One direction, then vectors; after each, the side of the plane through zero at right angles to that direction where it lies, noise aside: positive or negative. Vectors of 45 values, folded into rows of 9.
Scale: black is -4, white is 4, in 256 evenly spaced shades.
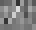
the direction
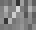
positive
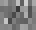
negative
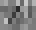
negative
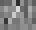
positive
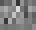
positive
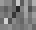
negative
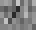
negative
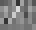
positive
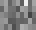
negative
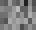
positive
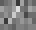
positive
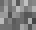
positive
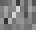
positive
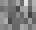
negative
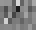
negative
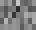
negative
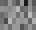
positive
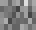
negative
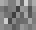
negative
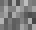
positive
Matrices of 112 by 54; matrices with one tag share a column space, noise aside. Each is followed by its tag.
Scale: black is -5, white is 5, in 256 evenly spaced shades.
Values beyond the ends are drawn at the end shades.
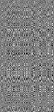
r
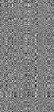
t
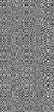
t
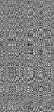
r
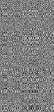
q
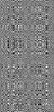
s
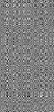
t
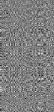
r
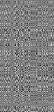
r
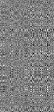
r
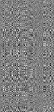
r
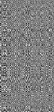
r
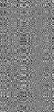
t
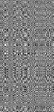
r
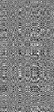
r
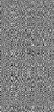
r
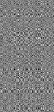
q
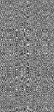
r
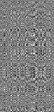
r
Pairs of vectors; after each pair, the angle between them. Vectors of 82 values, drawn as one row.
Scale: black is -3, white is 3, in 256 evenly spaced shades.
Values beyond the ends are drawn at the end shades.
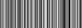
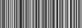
partly opposed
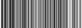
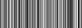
partly opposed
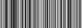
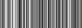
nearly opposite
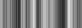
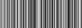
partly opposed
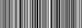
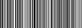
partly aligned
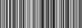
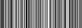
partly opposed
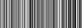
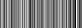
nearly parallel
